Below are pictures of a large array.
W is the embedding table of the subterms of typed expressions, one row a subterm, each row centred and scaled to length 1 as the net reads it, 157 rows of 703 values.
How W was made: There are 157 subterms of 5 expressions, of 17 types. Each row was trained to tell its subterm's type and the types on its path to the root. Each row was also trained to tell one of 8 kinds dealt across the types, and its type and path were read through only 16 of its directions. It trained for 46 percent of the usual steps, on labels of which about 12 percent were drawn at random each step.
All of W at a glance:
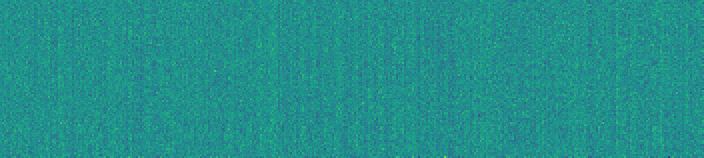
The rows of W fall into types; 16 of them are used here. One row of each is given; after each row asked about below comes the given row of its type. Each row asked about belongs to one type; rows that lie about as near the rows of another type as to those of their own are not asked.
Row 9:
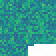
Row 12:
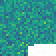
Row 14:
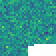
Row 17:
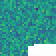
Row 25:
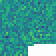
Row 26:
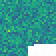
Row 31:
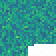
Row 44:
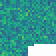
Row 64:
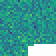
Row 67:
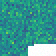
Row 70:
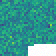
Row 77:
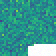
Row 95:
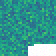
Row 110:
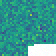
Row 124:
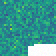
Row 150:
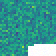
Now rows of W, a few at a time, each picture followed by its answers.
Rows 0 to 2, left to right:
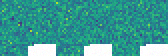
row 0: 67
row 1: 31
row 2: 31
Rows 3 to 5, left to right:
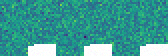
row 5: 9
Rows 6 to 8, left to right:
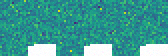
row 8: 150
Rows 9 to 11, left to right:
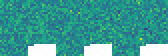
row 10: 12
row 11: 64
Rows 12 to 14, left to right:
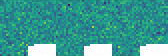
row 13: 70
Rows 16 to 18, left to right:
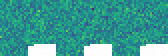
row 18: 31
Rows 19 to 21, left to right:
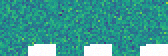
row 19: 70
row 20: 150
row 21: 64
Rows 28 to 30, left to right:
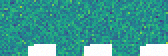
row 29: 17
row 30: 95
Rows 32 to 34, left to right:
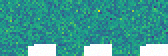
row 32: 26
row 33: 17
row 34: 150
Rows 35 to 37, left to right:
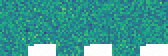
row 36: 31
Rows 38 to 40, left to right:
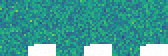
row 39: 124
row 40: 124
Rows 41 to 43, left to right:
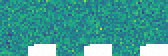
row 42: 25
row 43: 124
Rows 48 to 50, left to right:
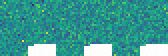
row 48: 67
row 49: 95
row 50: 110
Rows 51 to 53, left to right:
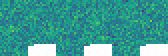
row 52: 12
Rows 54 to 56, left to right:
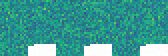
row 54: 70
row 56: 12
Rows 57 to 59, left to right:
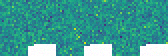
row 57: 95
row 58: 14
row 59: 26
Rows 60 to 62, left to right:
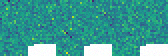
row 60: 25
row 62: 124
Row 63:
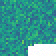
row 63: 67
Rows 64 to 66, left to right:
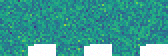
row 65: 31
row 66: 17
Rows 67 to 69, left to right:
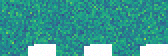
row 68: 12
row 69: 25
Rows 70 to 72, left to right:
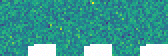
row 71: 25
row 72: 124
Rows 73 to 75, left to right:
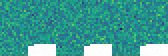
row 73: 25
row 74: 12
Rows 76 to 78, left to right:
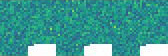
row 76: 12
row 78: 14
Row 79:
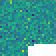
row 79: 77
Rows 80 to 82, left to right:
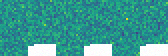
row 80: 9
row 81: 70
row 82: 25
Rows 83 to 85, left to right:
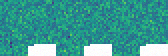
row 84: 31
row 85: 77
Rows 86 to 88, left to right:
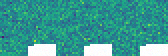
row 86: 95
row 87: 70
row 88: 26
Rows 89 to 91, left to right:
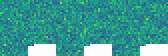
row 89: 77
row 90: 64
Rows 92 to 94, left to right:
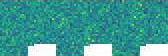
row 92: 44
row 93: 26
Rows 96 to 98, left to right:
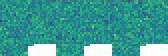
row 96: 25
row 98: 110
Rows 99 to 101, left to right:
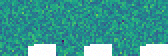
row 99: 110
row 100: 67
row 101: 150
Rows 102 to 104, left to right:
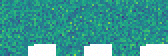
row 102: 70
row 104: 25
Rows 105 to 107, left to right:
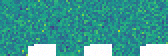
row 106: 95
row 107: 12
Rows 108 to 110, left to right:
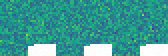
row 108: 9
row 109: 17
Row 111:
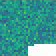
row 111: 14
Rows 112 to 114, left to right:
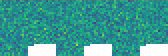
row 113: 77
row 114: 67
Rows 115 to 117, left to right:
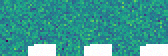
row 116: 31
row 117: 77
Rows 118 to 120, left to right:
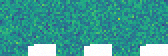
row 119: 124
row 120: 77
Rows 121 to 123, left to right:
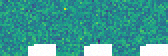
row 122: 95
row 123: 25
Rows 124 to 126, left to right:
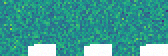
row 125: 70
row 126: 110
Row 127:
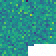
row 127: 14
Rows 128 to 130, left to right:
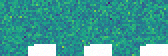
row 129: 14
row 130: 70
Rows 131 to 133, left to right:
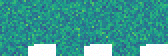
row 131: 110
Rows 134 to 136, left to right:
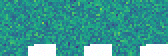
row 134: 17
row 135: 26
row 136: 31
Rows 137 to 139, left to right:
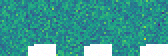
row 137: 17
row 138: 17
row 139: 26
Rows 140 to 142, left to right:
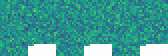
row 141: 124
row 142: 110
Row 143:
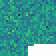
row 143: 95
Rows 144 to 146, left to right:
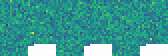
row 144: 77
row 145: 17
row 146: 77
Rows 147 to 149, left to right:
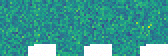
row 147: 124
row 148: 95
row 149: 26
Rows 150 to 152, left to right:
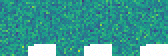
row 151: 70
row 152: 64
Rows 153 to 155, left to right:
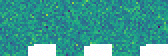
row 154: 124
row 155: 95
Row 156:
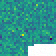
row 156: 31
